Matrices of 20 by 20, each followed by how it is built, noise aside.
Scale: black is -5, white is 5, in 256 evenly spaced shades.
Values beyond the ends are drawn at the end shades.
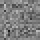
low rank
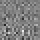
low rank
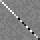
diagonal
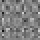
low rank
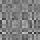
low rank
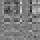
low rank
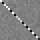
diagonal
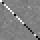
diagonal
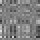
low rank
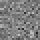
low rank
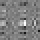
low rank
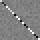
diagonal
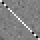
diagonal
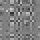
low rank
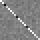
diagonal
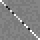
diagonal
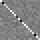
diagonal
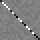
diagonal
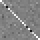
diagonal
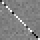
diagonal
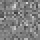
low rank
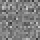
low rank
